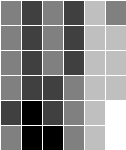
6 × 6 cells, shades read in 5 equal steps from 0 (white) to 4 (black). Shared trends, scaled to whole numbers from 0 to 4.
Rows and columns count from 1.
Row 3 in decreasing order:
3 3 2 2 1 1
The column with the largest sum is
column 2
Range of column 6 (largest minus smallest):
2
